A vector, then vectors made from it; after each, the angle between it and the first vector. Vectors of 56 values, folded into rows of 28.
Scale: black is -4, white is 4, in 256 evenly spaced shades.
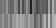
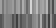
nearly opposite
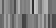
partly opposed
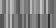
partly opposed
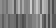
nearly opposite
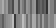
partly aligned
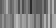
nearly parallel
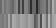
nearly parallel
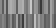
partly opposed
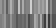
nearly opposite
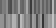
partly aligned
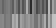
nearly parallel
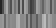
partly aligned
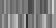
partly aligned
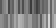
nearly parallel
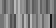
orthogonal
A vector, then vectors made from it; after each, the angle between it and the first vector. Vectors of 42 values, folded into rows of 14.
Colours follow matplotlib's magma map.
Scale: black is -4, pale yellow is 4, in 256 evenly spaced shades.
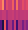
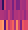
nearly opposite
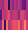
partly opposed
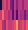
partly opposed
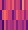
partly aligned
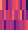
orthogonal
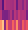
nearly opposite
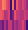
partly aligned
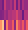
nearly opposite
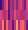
partly opposed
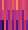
nearly parallel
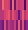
partly aligned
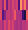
orthogonal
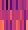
partly opposed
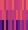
nearly parallel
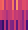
nearly parallel
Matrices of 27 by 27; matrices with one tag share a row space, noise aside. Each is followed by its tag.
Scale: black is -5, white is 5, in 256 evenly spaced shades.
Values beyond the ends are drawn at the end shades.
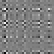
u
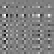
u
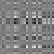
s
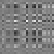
s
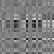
s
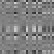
s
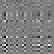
u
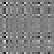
u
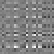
s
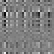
u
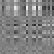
s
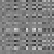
s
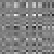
s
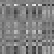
s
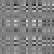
s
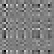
u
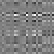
s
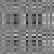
s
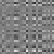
s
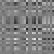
s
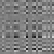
s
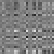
s
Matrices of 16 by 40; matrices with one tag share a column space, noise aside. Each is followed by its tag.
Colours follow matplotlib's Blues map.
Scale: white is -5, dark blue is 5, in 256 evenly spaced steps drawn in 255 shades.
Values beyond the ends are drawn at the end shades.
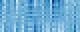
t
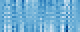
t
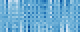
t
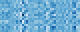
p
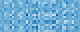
p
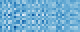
p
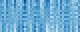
t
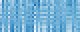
t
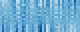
t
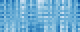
t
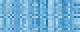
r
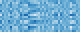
p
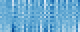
t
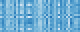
r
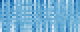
t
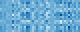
p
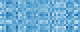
p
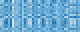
r
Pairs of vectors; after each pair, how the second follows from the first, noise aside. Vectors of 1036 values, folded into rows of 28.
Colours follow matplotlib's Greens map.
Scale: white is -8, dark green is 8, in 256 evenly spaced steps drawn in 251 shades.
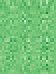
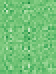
wrapped around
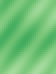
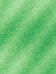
reversed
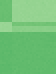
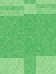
wrapped around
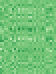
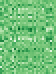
scaled up
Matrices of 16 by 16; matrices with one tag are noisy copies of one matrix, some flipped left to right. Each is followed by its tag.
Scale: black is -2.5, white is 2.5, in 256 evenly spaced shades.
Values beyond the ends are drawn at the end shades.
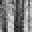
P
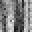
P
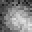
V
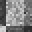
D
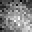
V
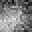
V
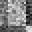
D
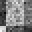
D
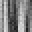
P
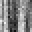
P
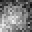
V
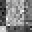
D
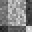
D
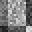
D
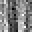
P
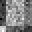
D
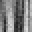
P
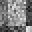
D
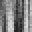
P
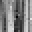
P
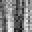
P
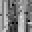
P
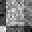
D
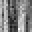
P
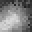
V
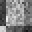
D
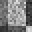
D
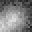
V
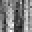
P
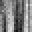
P
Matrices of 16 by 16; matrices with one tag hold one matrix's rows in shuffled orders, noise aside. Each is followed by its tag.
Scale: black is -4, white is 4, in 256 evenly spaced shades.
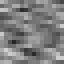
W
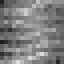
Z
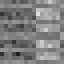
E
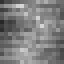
Z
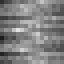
Z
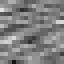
W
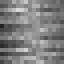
Z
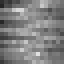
Z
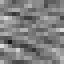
W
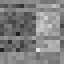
E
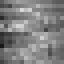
Z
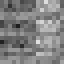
E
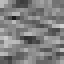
W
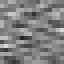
W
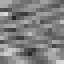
W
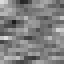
W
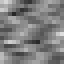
W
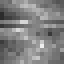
Z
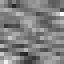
W
